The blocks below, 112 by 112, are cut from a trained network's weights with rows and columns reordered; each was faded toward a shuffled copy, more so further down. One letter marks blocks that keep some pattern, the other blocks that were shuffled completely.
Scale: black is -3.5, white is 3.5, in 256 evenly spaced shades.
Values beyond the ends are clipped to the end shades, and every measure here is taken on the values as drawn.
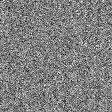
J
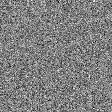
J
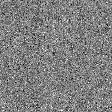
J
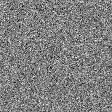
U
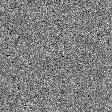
U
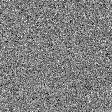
U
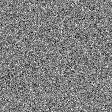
U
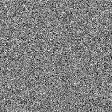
J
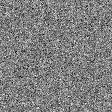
U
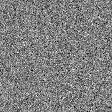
J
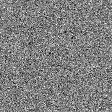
U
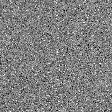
J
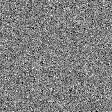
J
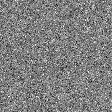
U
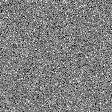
U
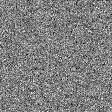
U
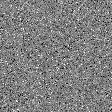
U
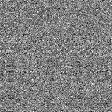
J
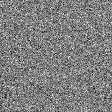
J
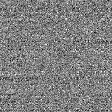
J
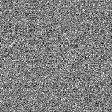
J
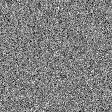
U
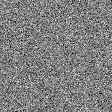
U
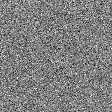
U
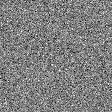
U
